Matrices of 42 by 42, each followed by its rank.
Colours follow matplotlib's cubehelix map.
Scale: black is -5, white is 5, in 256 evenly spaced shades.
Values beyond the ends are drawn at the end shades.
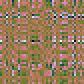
three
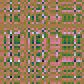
two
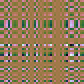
one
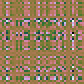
two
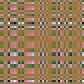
one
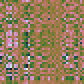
three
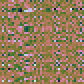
five
